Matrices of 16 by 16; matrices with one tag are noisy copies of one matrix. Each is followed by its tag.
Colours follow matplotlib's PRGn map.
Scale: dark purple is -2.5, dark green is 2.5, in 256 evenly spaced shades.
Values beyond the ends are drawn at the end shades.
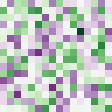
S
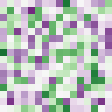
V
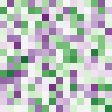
S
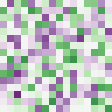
S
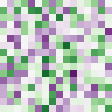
S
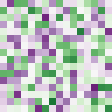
S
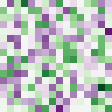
S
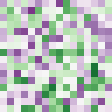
V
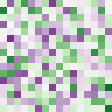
S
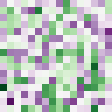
V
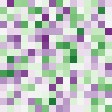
S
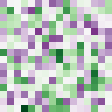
V
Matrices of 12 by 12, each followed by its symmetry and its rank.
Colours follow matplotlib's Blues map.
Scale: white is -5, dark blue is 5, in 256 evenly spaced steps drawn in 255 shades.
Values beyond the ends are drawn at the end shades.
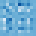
antisymmetric, rank two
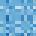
antisymmetric, rank two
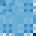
symmetric, rank two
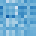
antisymmetric, rank two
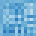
antisymmetric, rank two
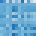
neither, rank two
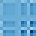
symmetric, rank one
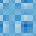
symmetric, rank one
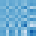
symmetric, rank one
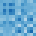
symmetric, rank two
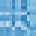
antisymmetric, rank two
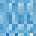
neither, rank two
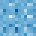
antisymmetric, rank two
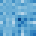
symmetric, rank two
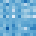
neither, rank two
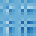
symmetric, rank one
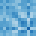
symmetric, rank two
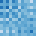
symmetric, rank two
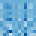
neither, rank two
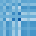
symmetric, rank one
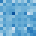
symmetric, rank two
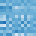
neither, rank two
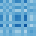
symmetric, rank one
